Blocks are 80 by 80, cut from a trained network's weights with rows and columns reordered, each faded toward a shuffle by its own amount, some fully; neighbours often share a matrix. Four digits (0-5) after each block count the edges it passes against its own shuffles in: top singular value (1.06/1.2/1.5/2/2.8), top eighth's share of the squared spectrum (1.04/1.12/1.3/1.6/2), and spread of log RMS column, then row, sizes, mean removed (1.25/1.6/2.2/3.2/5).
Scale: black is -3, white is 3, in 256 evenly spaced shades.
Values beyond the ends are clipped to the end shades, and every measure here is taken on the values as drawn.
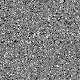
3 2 0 1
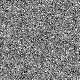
1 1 0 0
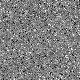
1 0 0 0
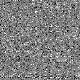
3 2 1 2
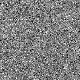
3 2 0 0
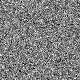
0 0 0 0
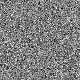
0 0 0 0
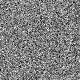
0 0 0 0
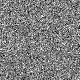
1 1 0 0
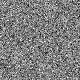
0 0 0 0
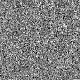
2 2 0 1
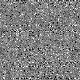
4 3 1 2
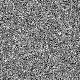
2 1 0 0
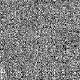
3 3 2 1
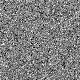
0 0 0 0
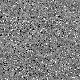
2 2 0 1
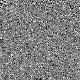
2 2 0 0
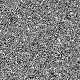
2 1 0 0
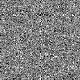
3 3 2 1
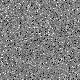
1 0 0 0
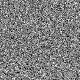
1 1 0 0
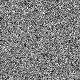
1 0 0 0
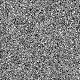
1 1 0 0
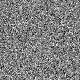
0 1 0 0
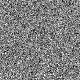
2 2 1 1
